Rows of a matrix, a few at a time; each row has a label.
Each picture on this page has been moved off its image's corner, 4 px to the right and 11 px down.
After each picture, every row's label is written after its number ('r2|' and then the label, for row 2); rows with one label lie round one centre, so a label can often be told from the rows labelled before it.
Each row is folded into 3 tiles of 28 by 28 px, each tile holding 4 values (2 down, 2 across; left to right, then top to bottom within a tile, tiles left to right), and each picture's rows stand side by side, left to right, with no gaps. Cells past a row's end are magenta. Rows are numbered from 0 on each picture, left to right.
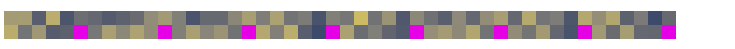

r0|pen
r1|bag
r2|bag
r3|pen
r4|pen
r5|bag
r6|pen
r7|pen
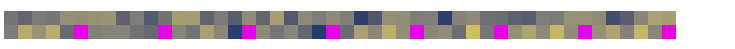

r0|bag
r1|pen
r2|pen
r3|pen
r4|bag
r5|bag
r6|bag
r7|bag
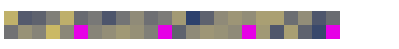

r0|bag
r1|bag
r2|bag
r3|pen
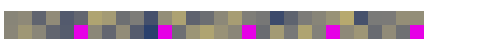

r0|pen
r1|pen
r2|bag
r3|bag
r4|bag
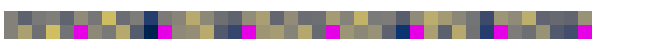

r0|bag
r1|pen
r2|pen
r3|bag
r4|pen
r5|pen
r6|pen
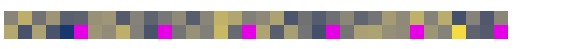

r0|pen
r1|pen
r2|bag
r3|pen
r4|bag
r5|pen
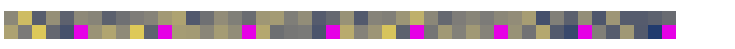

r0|pen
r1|bag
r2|bag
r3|pen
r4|bag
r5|bag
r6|pen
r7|pen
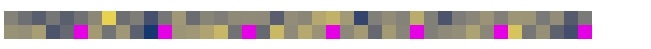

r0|pen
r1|pen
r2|bag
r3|bag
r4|bag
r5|bag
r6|pen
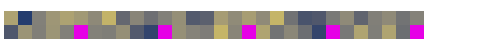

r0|bag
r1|pen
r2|bag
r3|pen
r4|bag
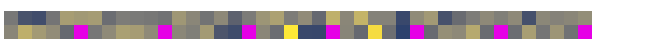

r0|bag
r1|bag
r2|pen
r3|pen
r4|pen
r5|bag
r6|bag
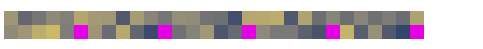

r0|bag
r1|pen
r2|pen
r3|pen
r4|pen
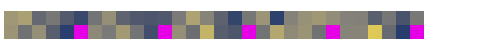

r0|pen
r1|pen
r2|pen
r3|bag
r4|pen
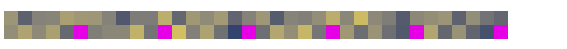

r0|bag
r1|bag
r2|pen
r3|bag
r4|pen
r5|pen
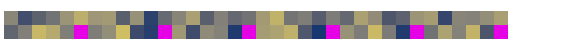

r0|bag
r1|pen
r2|pen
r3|pen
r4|pen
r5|bag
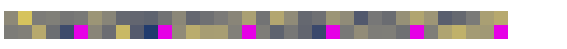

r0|pen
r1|pen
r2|bag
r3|pen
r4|bag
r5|bag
